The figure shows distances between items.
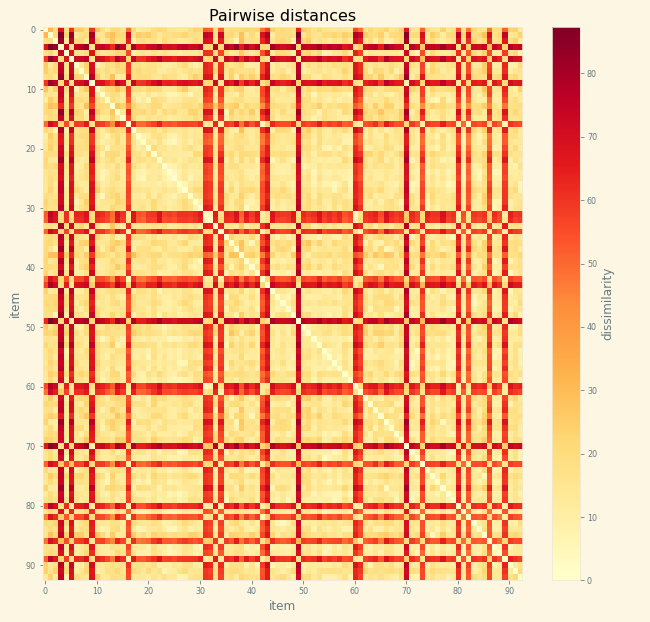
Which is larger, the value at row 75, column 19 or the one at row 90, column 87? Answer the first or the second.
the first
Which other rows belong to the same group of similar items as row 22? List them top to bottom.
0, 1, 2, 4, 6, 7, 8, 10, 11, 12, 13, 14, 15, 17, 18, 19, 20, 21, 23, 24, 25, 26, 27, 28, 29, 30, 33, 35, 36, 37, 38, 39, 40, 41, 44, 45, 46, 47, 48, 50, 51, 52, 53, 54, 55, 56, 57, 58, 59, 62, 63, 64, 65, 66, 67, 68, 69, 71, 72, 74, 75, 76, 77, 78, 79, 81, 83, 84, 85, 87, 88, 90, 91, 92
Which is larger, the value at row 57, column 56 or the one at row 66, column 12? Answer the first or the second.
the second
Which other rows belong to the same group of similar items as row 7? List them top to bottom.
0, 1, 2, 4, 6, 8, 10, 11, 12, 13, 14, 15, 17, 18, 19, 20, 21, 22, 23, 24, 25, 26, 27, 28, 29, 30, 33, 35, 36, 37, 38, 39, 40, 41, 44, 45, 46, 47, 48, 50, 51, 52, 53, 54, 55, 56, 57, 58, 59, 62, 63, 64, 65, 66, 67, 68, 69, 71, 72, 74, 75, 76, 77, 78, 79, 81, 83, 84, 85, 87, 88, 90, 91, 92
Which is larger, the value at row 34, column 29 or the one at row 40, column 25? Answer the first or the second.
the first
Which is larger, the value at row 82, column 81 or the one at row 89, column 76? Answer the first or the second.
the second
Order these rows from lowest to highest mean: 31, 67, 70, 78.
78, 67, 31, 70
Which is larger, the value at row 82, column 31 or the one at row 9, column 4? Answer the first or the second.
the second
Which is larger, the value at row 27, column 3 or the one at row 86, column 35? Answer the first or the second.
the first
